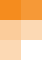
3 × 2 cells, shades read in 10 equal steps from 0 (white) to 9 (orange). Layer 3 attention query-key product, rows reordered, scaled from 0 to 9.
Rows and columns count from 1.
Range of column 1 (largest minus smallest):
6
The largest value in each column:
9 8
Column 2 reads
8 3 0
